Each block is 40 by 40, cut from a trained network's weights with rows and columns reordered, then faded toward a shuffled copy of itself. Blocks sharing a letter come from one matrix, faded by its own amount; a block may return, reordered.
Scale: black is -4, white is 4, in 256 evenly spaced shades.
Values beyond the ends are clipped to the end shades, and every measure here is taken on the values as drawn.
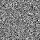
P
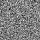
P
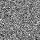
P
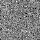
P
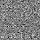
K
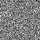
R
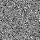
P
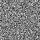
P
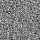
R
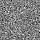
P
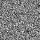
R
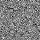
K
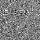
K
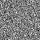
P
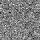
K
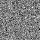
P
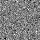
P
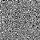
K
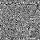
K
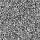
R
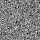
P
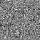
K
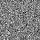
P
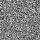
P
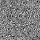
K
